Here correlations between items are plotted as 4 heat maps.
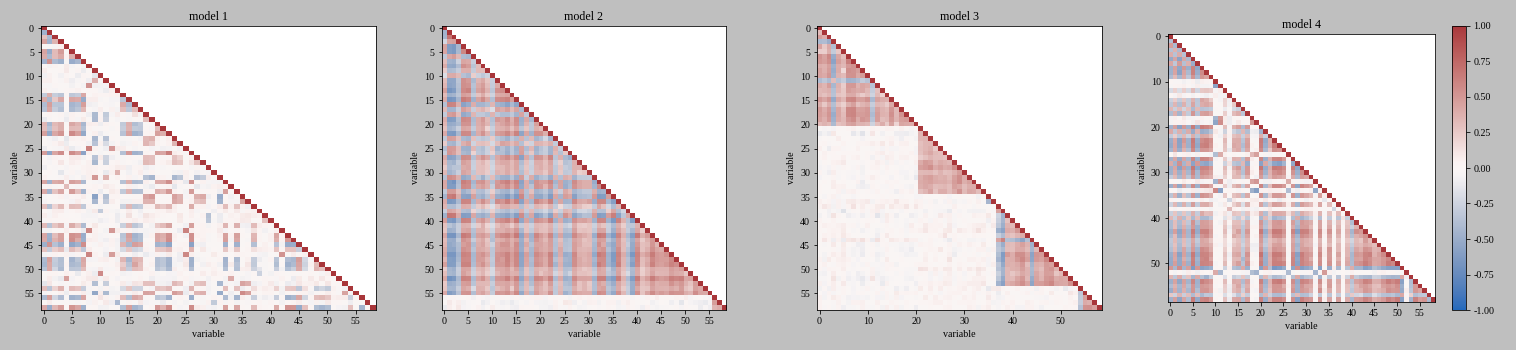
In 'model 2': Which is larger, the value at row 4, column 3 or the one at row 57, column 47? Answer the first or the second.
the second
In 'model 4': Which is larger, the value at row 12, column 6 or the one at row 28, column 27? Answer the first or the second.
the first
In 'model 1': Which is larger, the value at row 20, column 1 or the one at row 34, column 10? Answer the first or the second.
the second
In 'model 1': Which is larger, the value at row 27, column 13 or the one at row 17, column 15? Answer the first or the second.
the first
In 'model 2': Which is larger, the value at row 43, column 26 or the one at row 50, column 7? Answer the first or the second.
the second
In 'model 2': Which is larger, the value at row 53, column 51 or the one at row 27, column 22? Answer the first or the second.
the second
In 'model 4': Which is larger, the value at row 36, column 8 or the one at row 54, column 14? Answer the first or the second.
the second
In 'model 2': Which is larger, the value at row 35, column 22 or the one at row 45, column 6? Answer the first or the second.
the second
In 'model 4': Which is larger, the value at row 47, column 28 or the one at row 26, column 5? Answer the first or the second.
the second
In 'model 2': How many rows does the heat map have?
59
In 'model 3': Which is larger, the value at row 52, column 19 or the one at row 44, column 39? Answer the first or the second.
the first
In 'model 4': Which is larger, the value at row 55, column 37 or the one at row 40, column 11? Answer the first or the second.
the first
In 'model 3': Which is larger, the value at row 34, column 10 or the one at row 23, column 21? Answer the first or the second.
the second
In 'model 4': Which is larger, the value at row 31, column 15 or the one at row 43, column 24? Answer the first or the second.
the second
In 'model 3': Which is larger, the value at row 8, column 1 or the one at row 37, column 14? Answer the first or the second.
the first
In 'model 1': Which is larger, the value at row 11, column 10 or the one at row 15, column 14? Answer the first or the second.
the first
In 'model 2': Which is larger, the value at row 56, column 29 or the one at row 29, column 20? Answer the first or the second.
the second
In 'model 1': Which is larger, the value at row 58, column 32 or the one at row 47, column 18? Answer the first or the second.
the first
